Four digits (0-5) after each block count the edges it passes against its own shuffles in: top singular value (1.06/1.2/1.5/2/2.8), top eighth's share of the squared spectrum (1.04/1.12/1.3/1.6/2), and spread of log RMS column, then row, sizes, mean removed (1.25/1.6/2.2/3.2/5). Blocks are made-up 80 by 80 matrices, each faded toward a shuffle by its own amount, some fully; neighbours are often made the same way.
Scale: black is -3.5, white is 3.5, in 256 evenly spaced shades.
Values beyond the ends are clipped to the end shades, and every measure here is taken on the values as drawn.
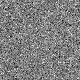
0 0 0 0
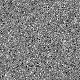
0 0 0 0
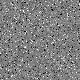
0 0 0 0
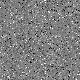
0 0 0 0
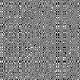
5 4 3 3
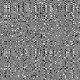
5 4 3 3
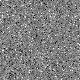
0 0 0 0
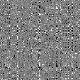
4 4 3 2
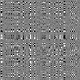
5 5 4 3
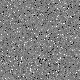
0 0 0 0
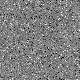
1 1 0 0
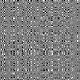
5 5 4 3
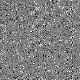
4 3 2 1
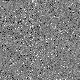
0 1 1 0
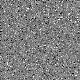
3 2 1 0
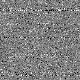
2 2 0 3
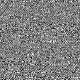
1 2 0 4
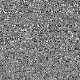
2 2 0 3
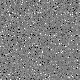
3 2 1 0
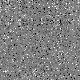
3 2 0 1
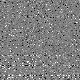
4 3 0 2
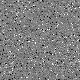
2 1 0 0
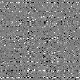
4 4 2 2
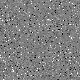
3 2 0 1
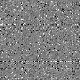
4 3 1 2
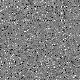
3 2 0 1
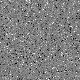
2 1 0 0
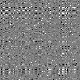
5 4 2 3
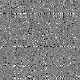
4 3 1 2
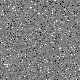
1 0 0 0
